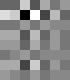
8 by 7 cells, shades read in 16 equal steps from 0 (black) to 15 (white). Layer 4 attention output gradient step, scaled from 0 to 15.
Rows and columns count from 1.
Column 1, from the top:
6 13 7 10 9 7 10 9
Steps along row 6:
up up down up same same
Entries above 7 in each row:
3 4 4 4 4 5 4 5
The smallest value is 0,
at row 2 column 3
